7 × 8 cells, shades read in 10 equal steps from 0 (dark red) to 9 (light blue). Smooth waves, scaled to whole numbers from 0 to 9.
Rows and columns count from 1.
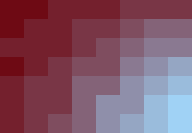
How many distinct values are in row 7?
8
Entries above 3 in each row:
0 2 3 3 5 5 5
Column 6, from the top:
2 3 4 5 6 6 7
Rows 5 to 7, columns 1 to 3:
1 2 2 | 1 2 2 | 1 2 3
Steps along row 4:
up up up same up up up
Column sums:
4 9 12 20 25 33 40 44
